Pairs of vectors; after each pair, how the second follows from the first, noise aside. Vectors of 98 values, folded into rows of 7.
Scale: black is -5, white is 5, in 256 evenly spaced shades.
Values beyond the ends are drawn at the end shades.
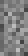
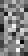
scaled up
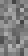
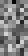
scaled up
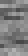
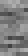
reversed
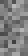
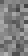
wrapped around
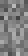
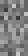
copied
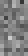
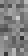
reversed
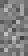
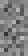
negated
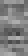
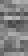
reversed
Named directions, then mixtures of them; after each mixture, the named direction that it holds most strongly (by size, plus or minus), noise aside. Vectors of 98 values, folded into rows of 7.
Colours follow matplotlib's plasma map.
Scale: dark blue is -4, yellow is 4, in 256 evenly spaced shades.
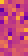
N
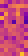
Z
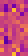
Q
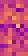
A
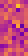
A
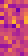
Z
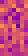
A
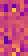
Q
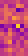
A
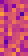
Q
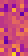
Q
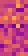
A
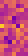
A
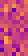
Q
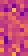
Q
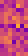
A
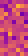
Z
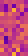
Q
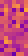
Q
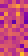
Z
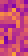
Q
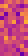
Z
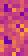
Q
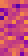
Z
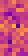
A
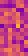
A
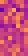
N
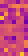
Z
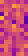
Z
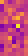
A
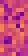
A
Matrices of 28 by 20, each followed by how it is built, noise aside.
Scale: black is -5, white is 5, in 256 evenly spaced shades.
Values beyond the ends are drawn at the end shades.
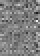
low rank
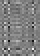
low rank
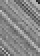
Toeplitz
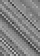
Toeplitz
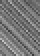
Toeplitz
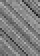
Toeplitz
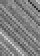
Toeplitz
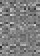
low rank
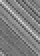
Toeplitz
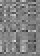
low rank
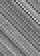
Toeplitz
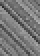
Toeplitz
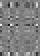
low rank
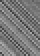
Toeplitz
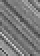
Toeplitz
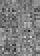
low rank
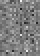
low rank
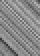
Toeplitz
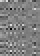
low rank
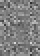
low rank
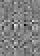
low rank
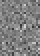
low rank
